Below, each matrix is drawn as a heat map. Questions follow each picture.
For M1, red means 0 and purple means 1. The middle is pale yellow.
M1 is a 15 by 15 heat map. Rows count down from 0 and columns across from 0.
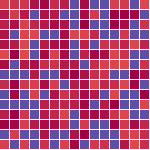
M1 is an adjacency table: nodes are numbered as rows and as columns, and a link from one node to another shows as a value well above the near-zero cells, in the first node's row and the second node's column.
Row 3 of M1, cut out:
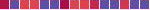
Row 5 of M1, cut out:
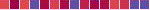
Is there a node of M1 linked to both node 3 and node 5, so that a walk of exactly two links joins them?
yes
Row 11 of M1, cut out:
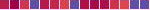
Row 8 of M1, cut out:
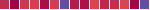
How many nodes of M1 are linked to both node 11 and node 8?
1
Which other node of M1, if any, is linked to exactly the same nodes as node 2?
node 0
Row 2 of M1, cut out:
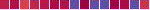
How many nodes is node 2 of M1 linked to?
4
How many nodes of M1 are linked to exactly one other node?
0
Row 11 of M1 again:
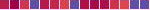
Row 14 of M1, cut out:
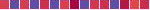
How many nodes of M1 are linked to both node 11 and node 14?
1
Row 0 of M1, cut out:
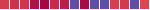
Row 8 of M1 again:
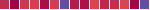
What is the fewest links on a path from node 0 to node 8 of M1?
3
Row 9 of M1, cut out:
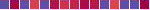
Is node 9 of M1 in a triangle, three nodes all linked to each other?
yes
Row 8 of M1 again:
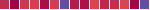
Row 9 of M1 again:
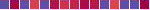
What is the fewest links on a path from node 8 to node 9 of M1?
3
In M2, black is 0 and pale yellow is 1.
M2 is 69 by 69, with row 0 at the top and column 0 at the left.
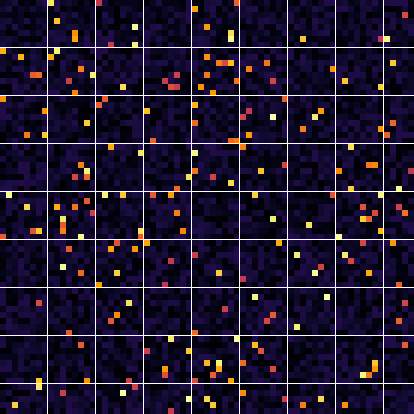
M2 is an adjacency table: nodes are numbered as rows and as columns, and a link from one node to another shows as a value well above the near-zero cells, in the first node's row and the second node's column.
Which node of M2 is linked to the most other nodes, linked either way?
node 32
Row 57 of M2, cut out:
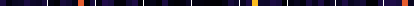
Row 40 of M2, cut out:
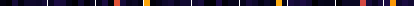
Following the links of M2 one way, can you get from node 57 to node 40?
yes
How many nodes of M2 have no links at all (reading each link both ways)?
3
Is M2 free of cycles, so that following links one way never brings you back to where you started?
no
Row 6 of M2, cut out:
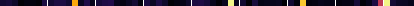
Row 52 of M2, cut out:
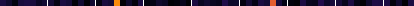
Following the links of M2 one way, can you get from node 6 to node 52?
yes
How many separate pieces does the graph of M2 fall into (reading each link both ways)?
4
